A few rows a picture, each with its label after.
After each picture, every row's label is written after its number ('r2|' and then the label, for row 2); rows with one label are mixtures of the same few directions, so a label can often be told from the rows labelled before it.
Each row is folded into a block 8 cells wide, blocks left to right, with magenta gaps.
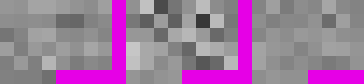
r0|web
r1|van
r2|van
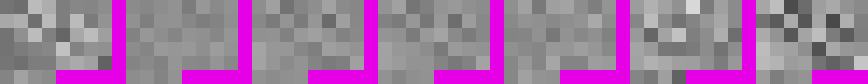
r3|van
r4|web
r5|van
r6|van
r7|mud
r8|web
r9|van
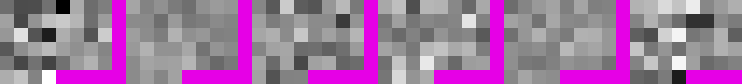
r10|web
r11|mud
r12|mud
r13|mud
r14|van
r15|web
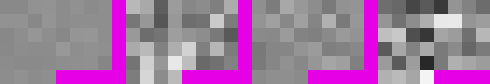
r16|van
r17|mud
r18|van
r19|web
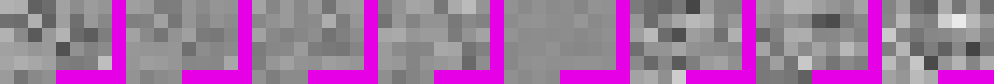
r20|van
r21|van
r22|van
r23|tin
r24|van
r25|web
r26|web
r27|web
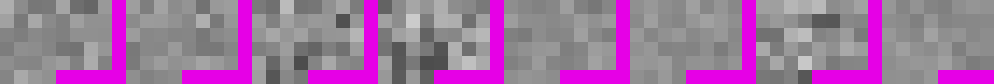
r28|tin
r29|van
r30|mud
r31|mud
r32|tin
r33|web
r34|web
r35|mud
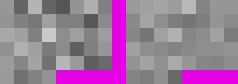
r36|mud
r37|web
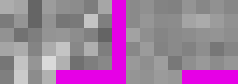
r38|mud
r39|web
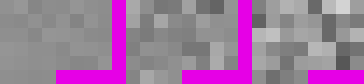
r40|van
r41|tin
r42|tin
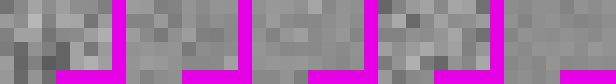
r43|mud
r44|van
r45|web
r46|tin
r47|web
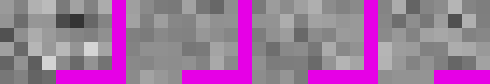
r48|web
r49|tin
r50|mud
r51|van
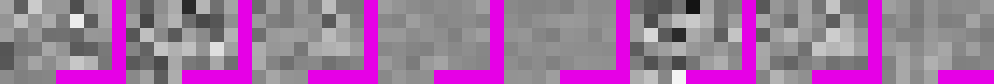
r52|van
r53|web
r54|van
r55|tin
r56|web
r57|web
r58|van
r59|mud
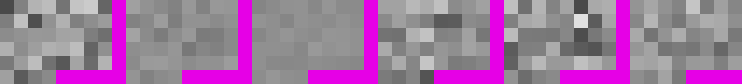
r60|tin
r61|van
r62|van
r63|web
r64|van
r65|web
